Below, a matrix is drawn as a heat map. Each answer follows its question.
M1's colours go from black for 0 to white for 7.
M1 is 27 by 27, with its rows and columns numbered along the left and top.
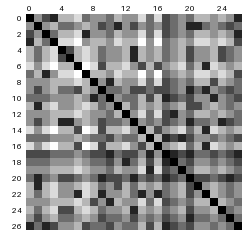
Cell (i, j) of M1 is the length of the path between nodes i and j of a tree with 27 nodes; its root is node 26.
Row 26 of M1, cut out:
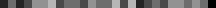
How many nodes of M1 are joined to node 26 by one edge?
3
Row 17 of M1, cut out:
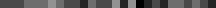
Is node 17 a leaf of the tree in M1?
no
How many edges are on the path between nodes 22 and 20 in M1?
2
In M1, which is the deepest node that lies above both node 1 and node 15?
17
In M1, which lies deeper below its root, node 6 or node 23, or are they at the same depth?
node 6
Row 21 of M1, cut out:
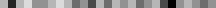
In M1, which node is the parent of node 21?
1
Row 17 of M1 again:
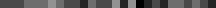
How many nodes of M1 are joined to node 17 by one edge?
5
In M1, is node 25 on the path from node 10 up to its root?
no
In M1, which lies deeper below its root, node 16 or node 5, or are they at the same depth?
node 16
